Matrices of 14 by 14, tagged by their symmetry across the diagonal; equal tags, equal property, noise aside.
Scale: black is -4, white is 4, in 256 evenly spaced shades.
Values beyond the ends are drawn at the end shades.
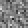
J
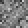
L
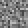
J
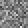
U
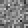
L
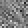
J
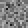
U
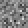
L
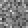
L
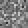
L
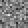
U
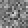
L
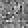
J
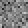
L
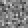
J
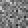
L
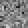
U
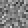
J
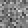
J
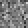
U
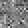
J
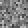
U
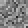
L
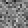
U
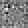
J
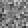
J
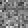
U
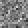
U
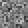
L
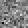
U
